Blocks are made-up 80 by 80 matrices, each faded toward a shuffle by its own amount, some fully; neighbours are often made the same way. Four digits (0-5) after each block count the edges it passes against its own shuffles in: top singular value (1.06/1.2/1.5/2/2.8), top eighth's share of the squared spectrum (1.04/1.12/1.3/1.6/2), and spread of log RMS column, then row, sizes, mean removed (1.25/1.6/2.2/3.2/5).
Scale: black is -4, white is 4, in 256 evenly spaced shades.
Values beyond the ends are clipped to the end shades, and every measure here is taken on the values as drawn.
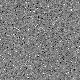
0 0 0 0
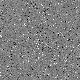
0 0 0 0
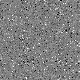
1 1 1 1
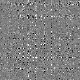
2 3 3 3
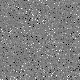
1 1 0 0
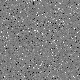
0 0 0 0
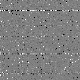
4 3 0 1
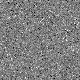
0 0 0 0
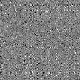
4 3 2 2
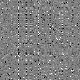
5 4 2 2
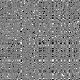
5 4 3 2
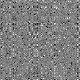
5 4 3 2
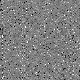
4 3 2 0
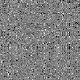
4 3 2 2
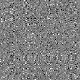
4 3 2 2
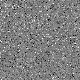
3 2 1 0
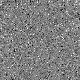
3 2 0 0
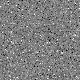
2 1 0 0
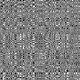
5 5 3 3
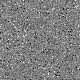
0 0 0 0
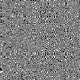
4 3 2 2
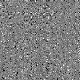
4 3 2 1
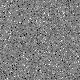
1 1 0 0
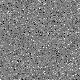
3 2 0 0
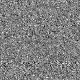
0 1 0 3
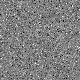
0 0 0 0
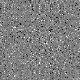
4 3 1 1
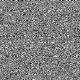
1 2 0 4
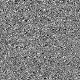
1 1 0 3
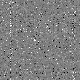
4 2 1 1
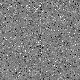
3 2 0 0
